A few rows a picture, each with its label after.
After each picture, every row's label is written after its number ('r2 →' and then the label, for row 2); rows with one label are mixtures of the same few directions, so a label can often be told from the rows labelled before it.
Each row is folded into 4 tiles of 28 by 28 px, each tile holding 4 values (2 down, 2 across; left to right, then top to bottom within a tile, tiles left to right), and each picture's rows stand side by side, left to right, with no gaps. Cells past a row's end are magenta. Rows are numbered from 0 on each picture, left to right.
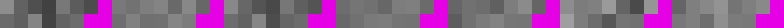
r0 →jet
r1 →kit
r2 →jet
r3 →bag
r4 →bag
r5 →bag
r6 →jet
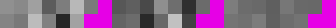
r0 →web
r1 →web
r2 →jet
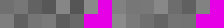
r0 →kit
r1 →bag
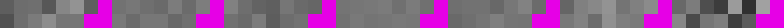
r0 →bag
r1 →kit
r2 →jet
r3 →kit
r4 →bag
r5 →jet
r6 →kit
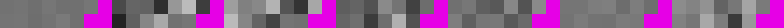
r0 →web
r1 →bag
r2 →bag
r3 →web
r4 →kit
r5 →kit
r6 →web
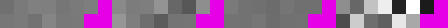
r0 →jet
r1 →bag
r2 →jet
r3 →kit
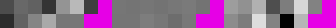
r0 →bag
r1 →web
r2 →web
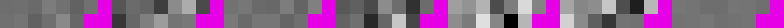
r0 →web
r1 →bag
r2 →kit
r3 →web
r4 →web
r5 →bag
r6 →jet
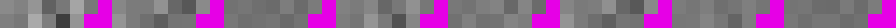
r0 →web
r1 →bag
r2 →kit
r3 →web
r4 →kit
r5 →bag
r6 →web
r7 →kit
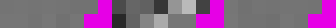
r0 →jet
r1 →bag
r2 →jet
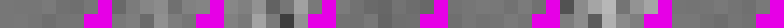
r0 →bag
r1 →jet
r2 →web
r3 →jet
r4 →kit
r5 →jet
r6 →bag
